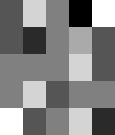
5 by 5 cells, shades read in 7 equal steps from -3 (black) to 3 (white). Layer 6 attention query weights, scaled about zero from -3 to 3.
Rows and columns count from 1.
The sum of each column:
1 1 -1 2 -1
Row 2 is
-1 -2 0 1 -1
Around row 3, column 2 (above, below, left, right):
-2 2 0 0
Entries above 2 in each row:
1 0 0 0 1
